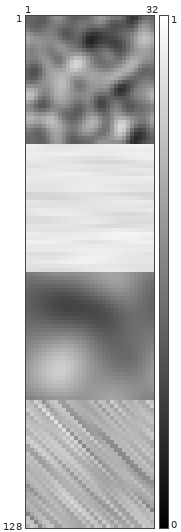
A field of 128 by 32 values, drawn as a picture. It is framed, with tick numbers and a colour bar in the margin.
It is made of 4 by 1 panels. Panel 1,1: middling, blotchy, strong in contrast. Panel 2,1: very high, streaked across, faint in contrast. Panel 3,1: middling, smooth, strong in contrast. Panel 4,1: high, slanting down to the right.
